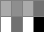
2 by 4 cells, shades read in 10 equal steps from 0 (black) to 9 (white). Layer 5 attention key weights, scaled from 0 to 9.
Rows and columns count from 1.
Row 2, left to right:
9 4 9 0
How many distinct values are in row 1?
3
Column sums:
15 9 15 4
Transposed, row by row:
6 9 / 5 4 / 6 9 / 4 0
